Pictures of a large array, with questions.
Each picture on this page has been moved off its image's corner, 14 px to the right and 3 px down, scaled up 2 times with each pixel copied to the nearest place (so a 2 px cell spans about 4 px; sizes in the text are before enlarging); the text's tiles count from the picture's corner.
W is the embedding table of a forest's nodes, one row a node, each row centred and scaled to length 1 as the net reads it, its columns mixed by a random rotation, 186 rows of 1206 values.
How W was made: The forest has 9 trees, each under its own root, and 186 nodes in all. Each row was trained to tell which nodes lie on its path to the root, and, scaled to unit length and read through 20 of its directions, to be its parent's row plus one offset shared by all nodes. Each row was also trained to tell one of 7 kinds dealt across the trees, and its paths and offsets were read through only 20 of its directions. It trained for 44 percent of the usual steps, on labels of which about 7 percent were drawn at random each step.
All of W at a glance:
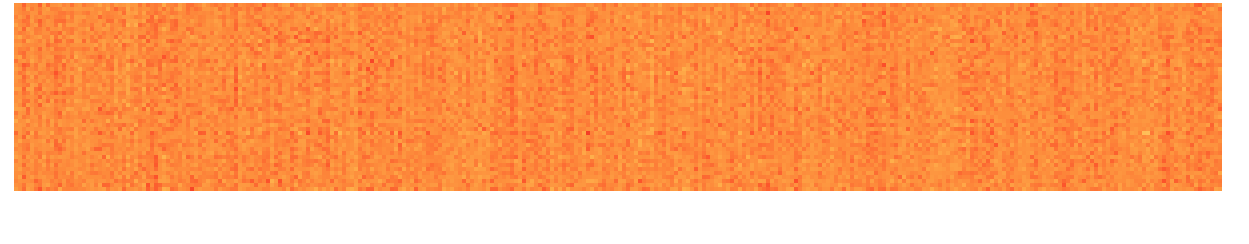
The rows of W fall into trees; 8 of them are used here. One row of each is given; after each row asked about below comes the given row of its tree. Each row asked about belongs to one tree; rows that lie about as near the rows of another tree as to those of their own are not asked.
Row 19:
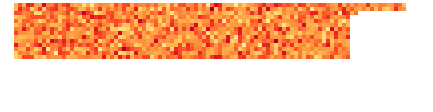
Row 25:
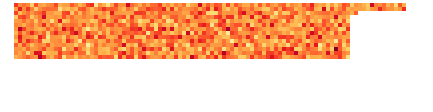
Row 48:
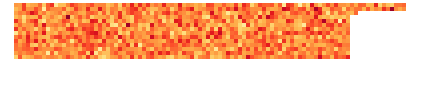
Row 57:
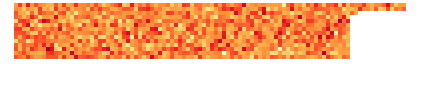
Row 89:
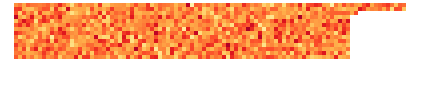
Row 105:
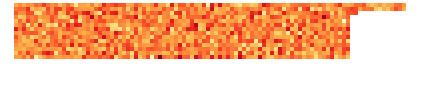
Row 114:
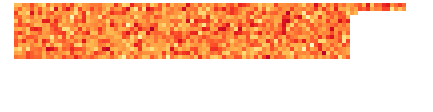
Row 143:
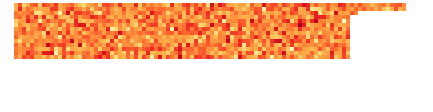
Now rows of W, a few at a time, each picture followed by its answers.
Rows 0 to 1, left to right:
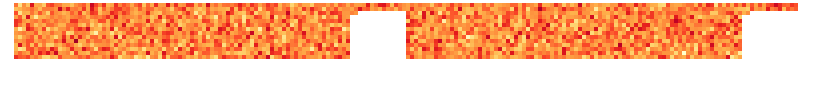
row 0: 114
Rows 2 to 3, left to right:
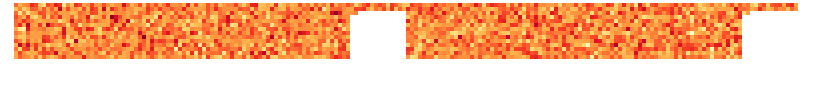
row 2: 89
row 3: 19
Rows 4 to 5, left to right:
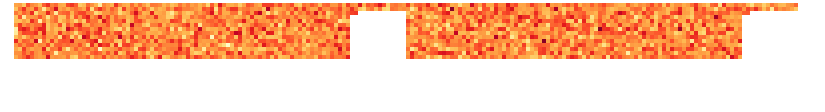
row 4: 48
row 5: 105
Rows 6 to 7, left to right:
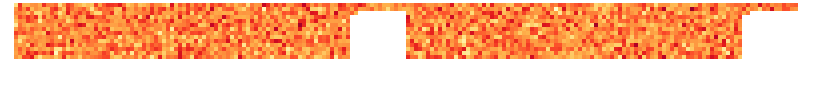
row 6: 143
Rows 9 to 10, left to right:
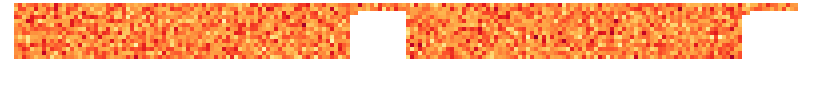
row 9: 89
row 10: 48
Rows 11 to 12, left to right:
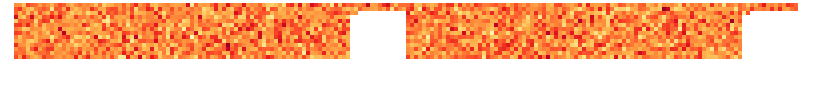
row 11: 89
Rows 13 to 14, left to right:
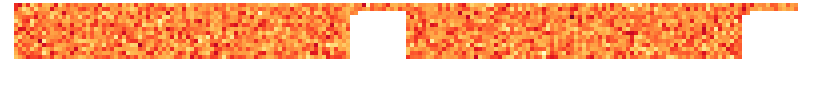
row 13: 57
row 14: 25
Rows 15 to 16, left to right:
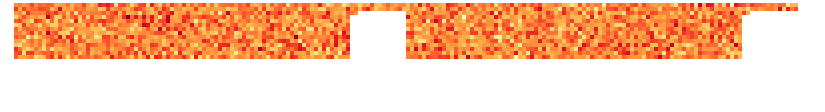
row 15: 105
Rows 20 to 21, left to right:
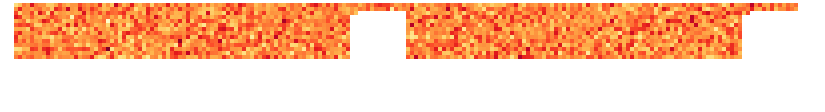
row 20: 114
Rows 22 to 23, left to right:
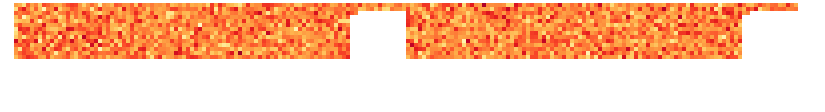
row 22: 48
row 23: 89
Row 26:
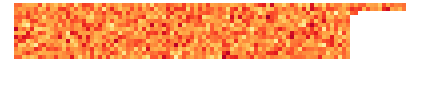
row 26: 25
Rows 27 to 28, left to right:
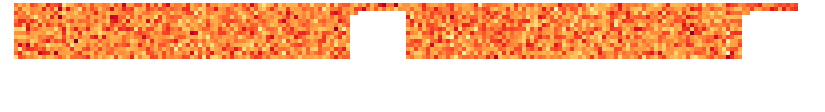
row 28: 89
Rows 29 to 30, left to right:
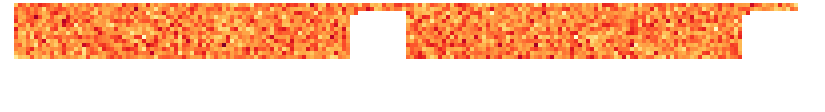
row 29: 19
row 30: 57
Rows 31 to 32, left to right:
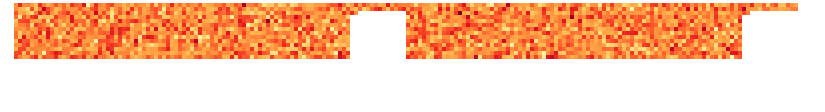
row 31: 57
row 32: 25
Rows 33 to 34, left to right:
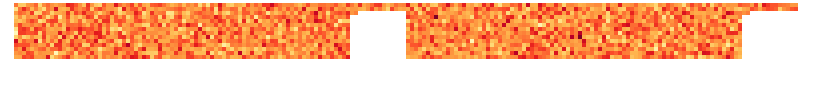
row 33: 48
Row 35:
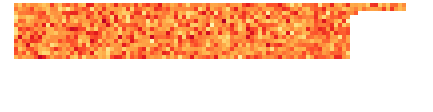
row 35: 48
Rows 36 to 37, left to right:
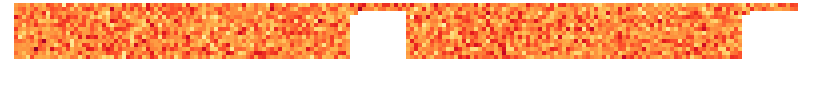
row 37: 57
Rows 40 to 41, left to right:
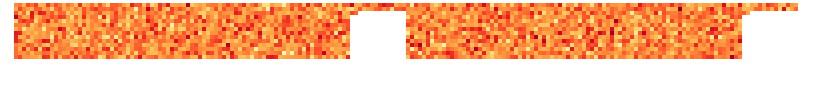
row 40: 89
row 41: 48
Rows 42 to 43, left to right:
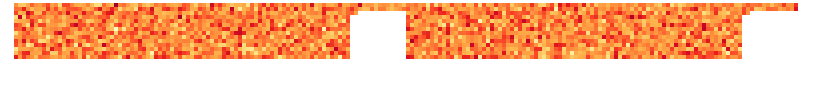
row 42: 25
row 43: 25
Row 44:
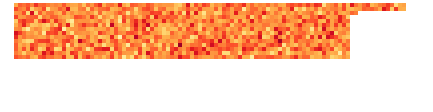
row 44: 143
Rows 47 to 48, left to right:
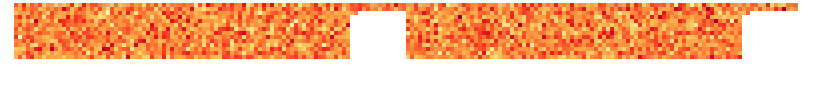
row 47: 114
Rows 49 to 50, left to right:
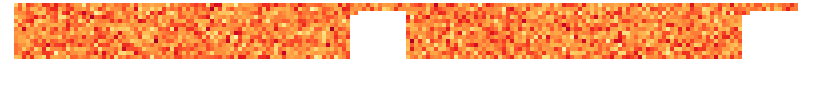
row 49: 19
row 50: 19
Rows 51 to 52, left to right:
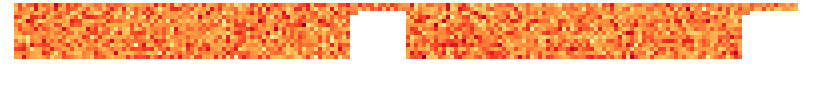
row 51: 89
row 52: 57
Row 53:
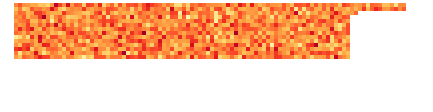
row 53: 89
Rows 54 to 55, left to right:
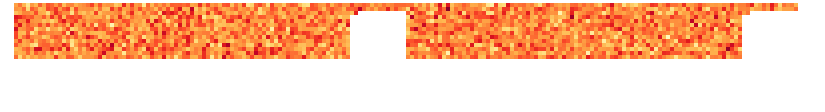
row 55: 25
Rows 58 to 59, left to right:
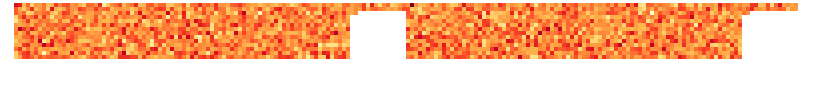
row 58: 57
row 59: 57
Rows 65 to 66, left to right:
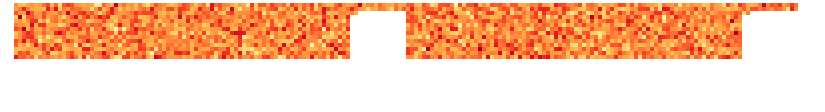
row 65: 25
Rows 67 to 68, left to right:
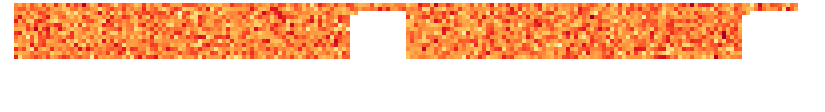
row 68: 19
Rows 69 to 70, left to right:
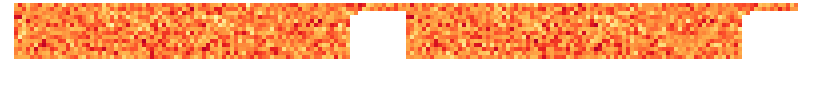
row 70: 89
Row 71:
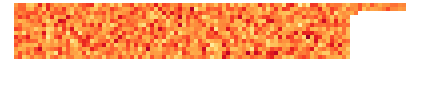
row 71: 25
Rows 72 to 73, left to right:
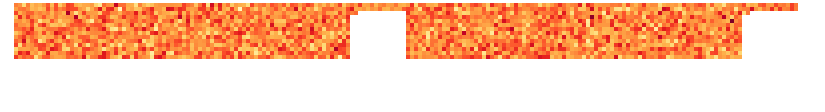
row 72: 25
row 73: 89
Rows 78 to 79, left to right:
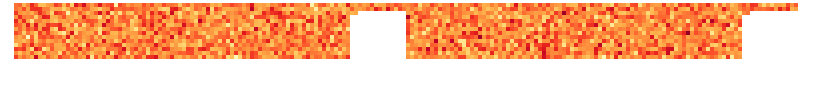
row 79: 89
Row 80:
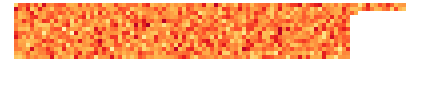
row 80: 19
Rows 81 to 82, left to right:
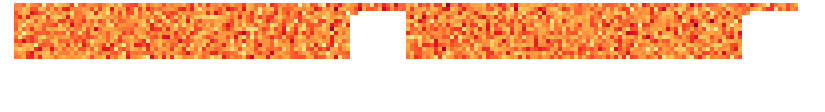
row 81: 114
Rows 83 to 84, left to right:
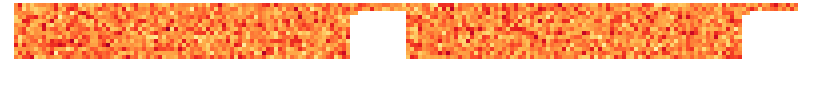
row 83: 57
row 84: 89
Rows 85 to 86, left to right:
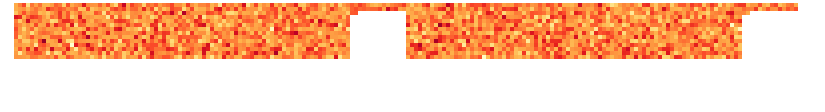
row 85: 89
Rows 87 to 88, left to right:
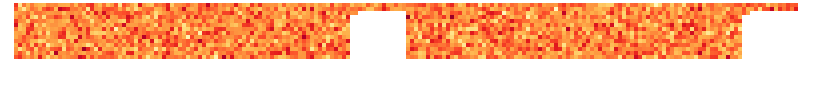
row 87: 25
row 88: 89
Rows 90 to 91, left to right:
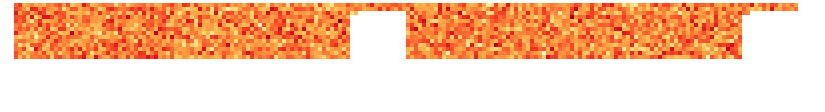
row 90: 89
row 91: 25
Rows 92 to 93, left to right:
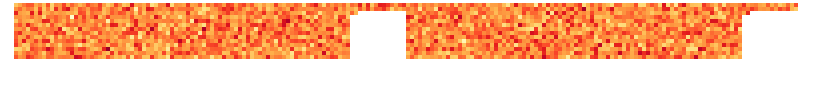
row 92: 114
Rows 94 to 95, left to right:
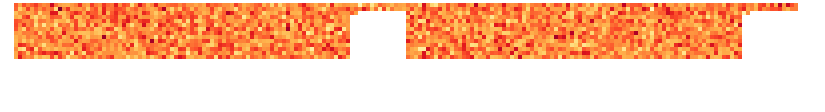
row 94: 105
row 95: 114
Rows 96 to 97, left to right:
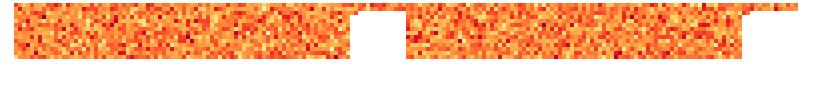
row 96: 89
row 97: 25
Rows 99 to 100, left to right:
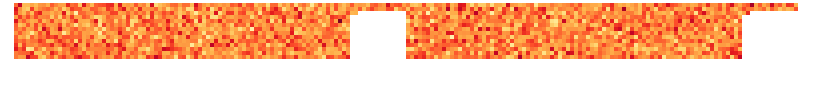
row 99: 57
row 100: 114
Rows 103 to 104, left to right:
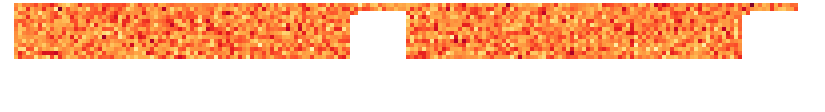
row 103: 105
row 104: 114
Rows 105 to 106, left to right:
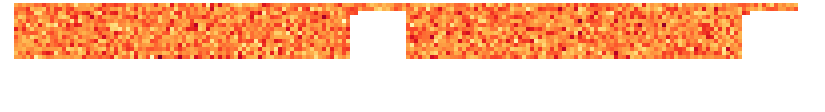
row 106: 25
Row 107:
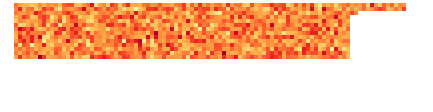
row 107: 25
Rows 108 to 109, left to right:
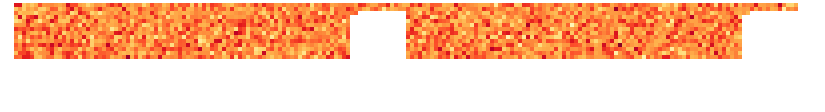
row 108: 57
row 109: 57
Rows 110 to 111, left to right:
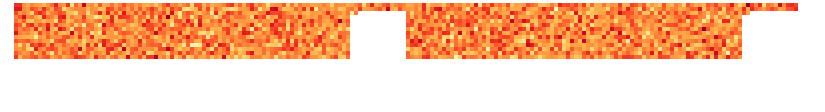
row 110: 89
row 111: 114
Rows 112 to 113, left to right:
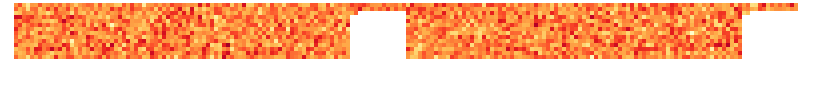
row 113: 19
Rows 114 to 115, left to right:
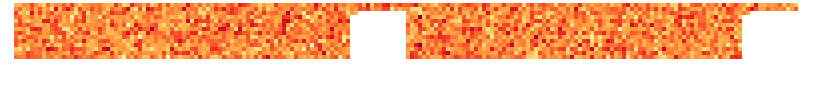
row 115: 57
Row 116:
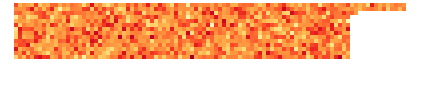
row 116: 48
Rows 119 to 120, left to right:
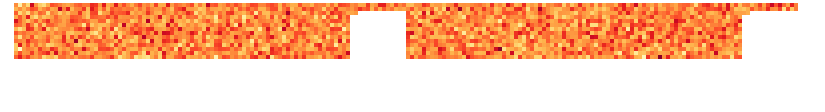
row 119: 114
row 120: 114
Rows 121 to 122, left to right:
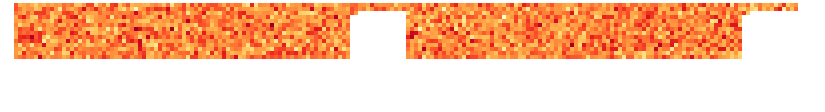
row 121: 25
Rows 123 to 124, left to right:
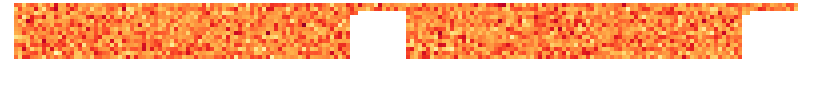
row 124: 143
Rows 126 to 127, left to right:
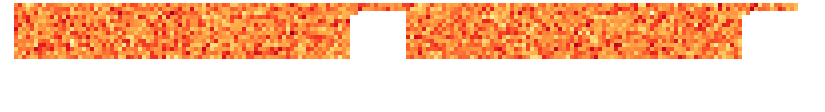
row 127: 57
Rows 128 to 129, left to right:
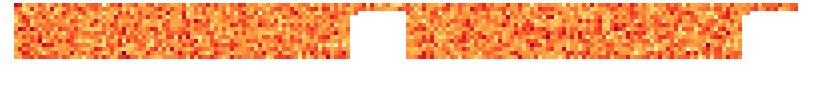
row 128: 57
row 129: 114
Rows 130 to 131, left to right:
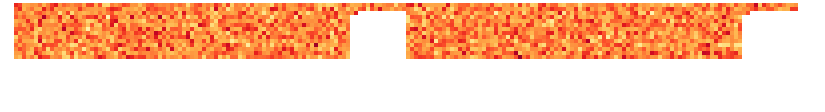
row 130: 89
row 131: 57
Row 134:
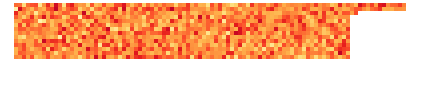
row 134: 89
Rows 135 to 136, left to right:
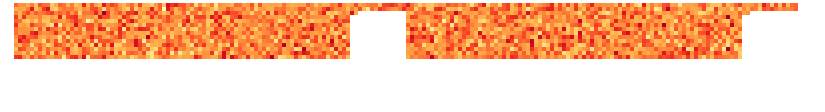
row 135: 25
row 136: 25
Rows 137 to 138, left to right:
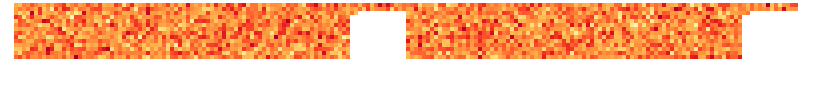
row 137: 114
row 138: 48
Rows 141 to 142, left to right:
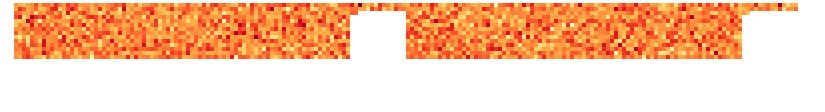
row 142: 57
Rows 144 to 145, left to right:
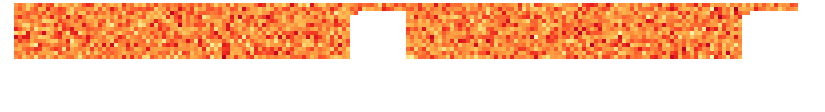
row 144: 25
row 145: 19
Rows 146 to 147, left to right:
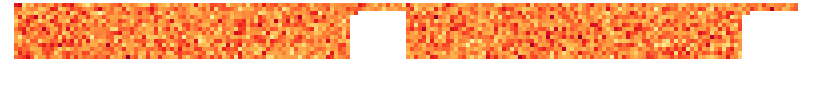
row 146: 57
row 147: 89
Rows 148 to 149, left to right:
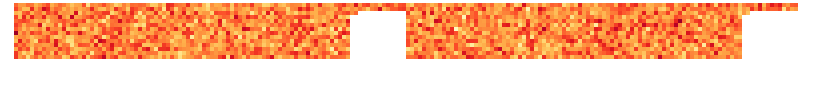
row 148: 89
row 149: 114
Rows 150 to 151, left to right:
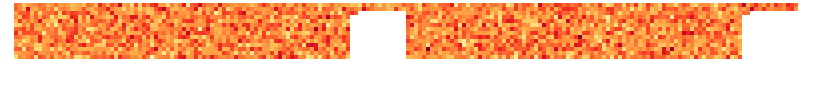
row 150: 105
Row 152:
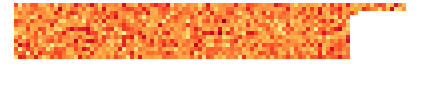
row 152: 48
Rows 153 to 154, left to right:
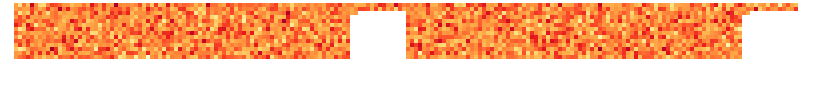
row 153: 114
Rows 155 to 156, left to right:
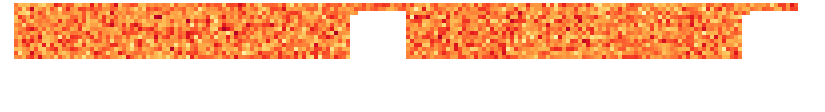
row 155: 114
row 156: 57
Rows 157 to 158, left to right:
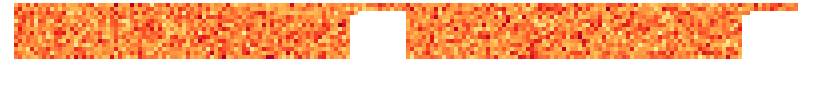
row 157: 25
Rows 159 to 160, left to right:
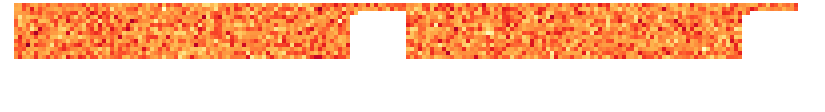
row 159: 48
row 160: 89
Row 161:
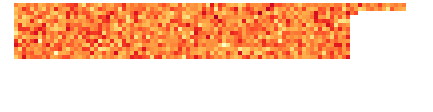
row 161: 48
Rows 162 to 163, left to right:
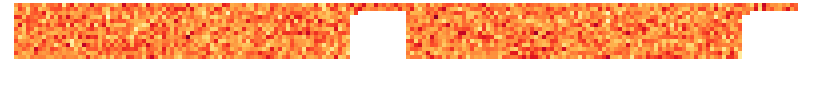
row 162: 89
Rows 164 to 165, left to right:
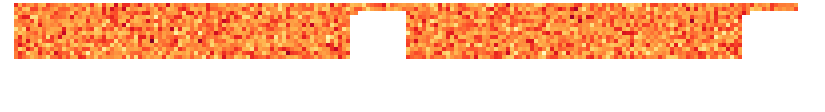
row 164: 25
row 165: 25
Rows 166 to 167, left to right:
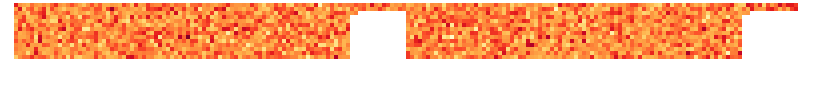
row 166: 89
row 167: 114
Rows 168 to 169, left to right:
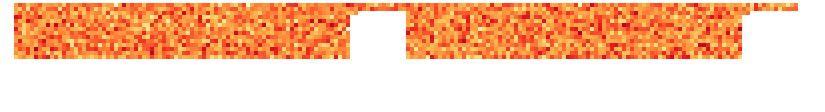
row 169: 105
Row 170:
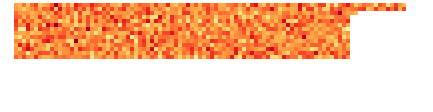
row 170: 89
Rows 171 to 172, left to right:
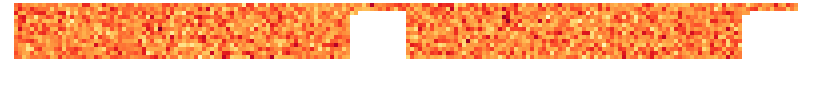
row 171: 25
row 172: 89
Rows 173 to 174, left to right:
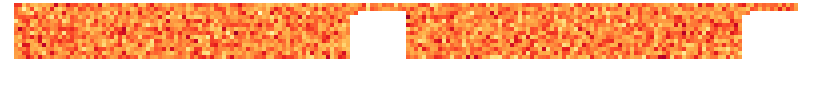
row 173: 57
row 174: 89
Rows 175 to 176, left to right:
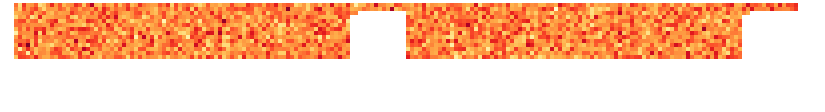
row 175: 48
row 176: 114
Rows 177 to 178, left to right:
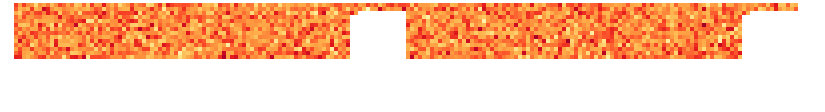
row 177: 25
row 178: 25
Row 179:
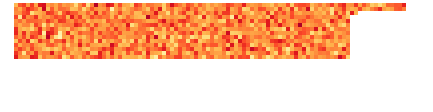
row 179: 143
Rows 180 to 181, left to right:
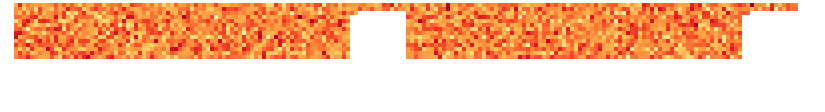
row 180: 57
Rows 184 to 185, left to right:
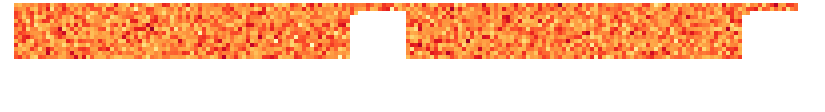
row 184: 25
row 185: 89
